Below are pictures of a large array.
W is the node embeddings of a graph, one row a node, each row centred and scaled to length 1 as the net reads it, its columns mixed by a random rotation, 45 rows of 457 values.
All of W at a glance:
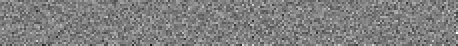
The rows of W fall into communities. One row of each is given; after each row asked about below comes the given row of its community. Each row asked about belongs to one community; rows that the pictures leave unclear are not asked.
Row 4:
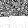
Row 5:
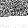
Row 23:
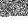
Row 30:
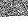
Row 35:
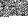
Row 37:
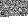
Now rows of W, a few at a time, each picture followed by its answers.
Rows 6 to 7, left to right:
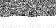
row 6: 35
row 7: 37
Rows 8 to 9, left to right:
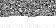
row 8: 37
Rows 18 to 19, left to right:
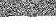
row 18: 30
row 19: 23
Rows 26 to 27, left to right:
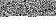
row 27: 5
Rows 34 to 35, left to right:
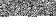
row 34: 23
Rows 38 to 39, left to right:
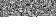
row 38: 37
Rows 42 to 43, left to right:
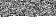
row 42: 35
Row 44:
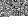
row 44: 4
